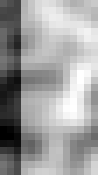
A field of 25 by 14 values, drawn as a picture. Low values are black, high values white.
Lone odd cells: none. Seam: vertical, 20% of the way across, the right part higher. Ninth with the lowest average: bottom left. Ninth with the highest average: middle right.
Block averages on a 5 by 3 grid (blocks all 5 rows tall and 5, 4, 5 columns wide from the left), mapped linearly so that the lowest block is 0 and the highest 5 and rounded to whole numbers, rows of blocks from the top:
155 | 145 | 035 | 044 | 143
